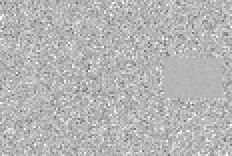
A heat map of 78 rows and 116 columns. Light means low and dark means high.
Odd rows or columns: none. Grain: fine. Stripes: none. Odd patch: calmer, in the middle right. Slope: none. Mirror symmetry: none. Calmest part: middle right. Average level on the scale: 30%.
